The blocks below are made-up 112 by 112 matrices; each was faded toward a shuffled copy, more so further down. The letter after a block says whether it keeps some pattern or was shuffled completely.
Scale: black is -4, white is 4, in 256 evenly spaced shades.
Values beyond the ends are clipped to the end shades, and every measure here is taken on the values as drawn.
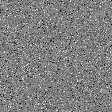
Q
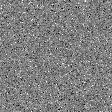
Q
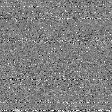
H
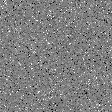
Q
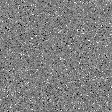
Q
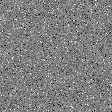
Q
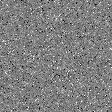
Q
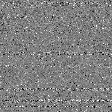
H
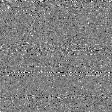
H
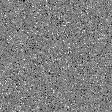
Q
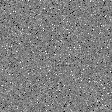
Q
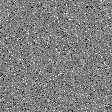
Q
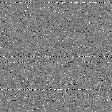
H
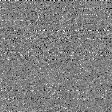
H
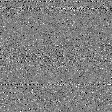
H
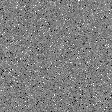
Q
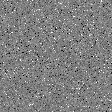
Q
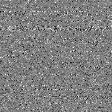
H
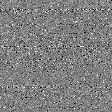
H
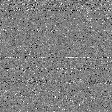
H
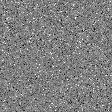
Q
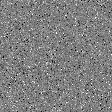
Q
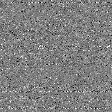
H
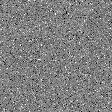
Q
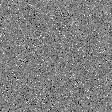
Q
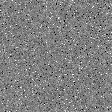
Q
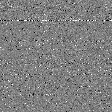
H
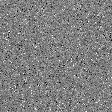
Q
